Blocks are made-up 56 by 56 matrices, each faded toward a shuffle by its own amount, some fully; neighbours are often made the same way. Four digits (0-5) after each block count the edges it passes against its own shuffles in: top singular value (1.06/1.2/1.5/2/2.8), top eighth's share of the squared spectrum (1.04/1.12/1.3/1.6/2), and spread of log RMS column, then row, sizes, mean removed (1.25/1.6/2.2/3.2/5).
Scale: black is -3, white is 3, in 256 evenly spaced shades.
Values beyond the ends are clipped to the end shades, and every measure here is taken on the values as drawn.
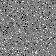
0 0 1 0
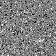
0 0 0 1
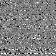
2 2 0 3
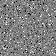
0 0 0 0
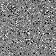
0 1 0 1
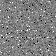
1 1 0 0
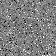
0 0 0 0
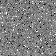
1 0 0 0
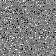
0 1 0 1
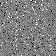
1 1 0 0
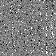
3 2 1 0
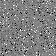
0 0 0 0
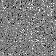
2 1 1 0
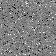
0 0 0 0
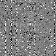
3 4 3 0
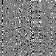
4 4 3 1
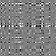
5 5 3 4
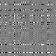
4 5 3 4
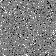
1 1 0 0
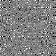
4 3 1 2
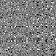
4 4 2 2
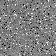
0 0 0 0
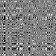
4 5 3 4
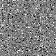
3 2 1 1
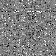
3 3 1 1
